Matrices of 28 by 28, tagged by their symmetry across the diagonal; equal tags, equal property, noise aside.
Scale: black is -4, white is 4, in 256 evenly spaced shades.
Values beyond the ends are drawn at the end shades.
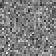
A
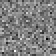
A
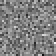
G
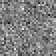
G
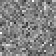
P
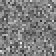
A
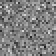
A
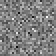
G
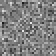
P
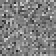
G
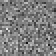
A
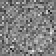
P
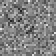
P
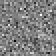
G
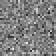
G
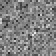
P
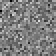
P
